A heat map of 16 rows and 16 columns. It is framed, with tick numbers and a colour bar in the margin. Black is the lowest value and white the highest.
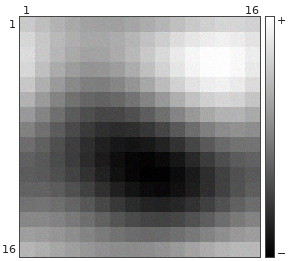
Lone odd cells: none. Average level on the scale: 50%. Ninth with the highest average: top right. Ninth with the lowest average: centre.
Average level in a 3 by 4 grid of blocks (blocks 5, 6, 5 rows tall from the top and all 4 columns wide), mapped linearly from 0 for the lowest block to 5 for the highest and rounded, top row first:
4 3 4 5 | 1 0 1 2 | 2 1 1 2
